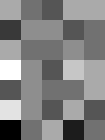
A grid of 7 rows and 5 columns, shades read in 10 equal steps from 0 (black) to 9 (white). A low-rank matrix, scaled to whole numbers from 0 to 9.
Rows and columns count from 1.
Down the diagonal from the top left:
6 5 4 7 6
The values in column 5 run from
3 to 6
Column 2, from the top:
4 5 4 5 5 5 4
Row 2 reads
2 5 5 3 4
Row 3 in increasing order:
4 4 4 5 6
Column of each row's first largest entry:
1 2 1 1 5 1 3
